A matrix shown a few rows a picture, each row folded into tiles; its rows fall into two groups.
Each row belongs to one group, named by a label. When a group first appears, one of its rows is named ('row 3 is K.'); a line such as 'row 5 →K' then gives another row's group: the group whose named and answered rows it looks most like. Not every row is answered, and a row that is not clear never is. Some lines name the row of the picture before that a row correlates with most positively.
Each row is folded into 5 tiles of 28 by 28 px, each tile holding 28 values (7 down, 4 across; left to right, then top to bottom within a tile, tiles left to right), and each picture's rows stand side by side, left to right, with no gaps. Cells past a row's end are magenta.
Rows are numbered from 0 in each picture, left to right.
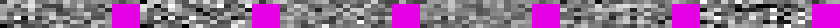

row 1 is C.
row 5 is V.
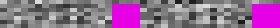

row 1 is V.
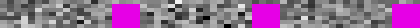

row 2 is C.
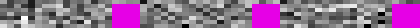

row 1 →C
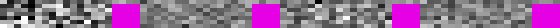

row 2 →V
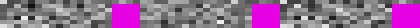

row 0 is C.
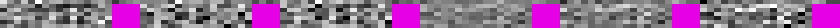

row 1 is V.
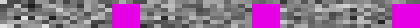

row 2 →V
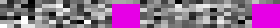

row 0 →C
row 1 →V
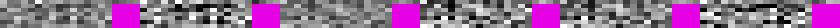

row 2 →C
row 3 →C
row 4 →C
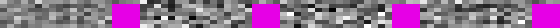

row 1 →C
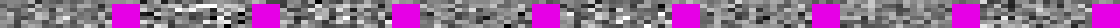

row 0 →V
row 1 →V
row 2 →V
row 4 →V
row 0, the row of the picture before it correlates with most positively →2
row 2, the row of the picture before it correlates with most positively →2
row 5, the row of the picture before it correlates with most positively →0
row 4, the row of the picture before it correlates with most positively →2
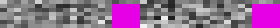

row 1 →C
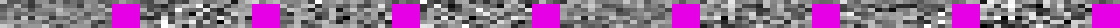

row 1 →C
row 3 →C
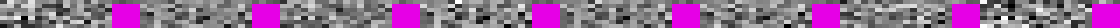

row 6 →V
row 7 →C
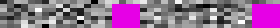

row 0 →C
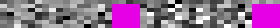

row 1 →V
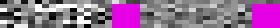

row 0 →V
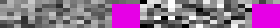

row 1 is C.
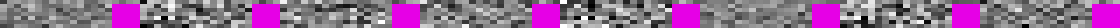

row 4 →C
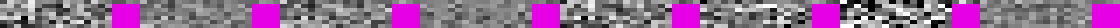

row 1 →C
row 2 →C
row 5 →V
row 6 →C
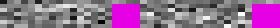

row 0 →V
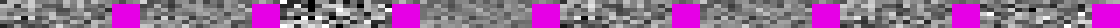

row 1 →C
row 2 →C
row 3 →C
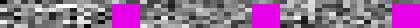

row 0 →V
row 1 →C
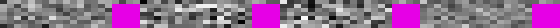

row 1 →V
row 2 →C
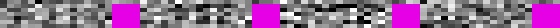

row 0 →V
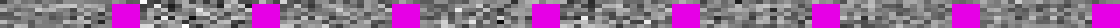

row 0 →V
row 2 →C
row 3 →C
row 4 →C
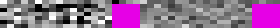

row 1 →C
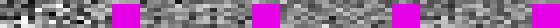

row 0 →C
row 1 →V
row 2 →C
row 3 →C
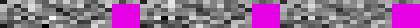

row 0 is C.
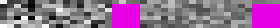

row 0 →C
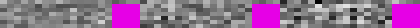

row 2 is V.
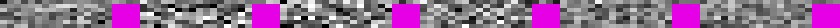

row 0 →V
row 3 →C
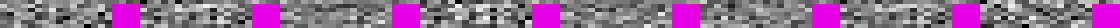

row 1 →V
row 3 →V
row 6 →V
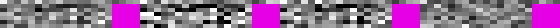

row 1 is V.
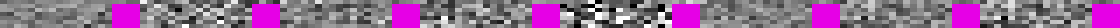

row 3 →C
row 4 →V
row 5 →C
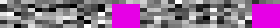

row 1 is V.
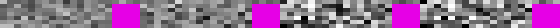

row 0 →C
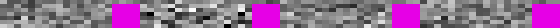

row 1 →V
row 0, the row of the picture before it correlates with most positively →0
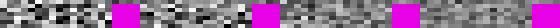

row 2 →C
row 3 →V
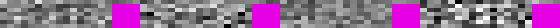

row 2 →C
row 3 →V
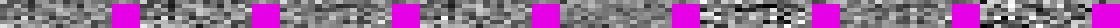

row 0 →C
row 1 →C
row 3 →C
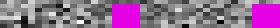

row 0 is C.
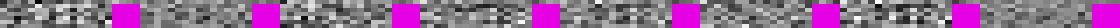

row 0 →V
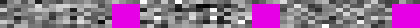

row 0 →V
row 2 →C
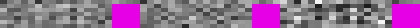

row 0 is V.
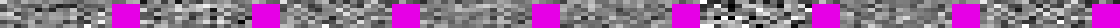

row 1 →V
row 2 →C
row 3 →V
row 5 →C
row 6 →V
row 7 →C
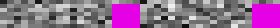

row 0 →V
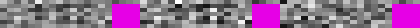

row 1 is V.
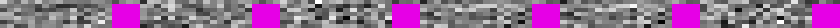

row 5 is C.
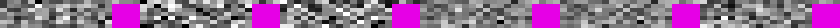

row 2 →C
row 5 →C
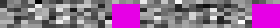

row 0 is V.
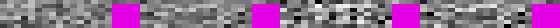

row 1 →V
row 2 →V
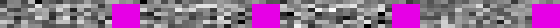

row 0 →V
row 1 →V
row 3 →C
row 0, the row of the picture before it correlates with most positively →2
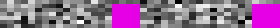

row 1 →V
